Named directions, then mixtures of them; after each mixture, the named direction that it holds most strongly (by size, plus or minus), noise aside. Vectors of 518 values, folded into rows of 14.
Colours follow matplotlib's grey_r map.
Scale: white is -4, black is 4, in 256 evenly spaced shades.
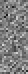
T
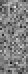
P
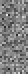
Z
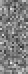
P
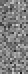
Z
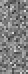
T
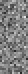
Z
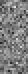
P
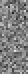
T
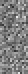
Z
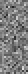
T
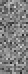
P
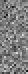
T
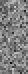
P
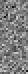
T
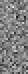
T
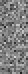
Z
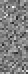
T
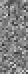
T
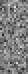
P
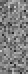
P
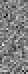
T
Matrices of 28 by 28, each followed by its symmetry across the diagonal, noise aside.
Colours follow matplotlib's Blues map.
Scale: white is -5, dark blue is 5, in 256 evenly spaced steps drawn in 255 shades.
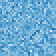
symmetric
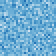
antisymmetric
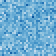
neither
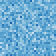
neither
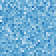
neither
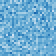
antisymmetric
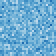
neither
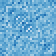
symmetric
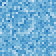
symmetric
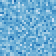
antisymmetric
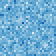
symmetric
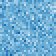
antisymmetric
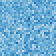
antisymmetric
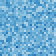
antisymmetric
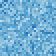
symmetric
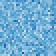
neither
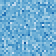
antisymmetric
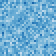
symmetric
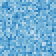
symmetric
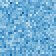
neither
